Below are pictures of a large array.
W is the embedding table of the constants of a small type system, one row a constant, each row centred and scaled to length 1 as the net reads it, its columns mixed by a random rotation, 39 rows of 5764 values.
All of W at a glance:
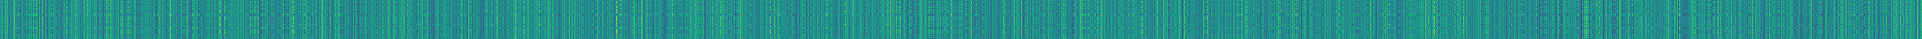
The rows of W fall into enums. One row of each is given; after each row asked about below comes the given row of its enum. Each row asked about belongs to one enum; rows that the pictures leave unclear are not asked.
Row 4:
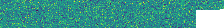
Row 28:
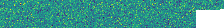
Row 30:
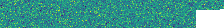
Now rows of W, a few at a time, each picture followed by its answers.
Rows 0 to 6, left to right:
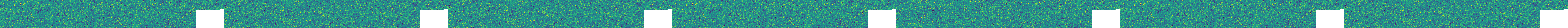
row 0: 28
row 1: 30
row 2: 30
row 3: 28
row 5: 28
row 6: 30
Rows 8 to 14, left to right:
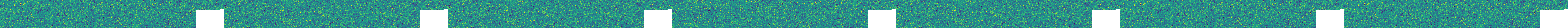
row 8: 28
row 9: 30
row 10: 30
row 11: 4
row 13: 28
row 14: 28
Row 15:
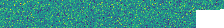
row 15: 28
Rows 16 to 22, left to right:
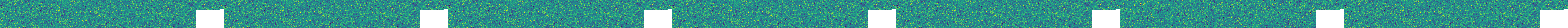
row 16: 30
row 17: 30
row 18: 30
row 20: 30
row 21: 28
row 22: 30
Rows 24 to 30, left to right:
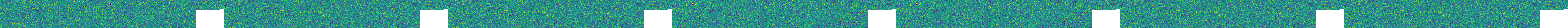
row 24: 4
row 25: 30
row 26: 30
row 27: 28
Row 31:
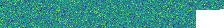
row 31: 30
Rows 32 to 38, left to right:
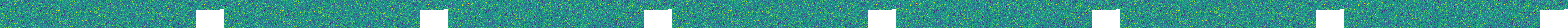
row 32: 30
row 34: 28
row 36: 28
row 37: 30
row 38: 28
